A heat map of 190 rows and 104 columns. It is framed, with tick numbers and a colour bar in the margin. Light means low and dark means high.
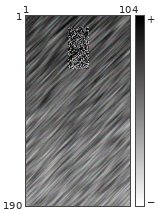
Slope: up to the top. Grain: diagonal, up to the right. Roughest part: top middle. Odd patch: rougher, in the top middle. Average level on the scale: 60%.
